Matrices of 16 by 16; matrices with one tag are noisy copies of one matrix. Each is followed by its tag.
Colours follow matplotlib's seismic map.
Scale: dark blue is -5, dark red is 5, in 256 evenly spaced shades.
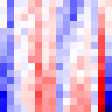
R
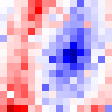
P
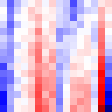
R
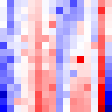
R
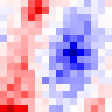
P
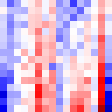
R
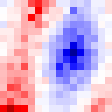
P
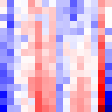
R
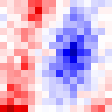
P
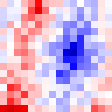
P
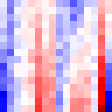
R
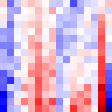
R
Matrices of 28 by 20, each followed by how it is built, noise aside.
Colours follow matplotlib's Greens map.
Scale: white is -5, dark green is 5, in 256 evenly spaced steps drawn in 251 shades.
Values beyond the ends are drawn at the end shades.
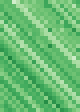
Toeplitz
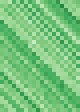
Toeplitz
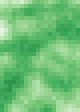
smooth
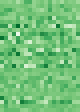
uneven rows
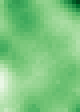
smooth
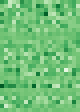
uneven rows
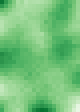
smooth
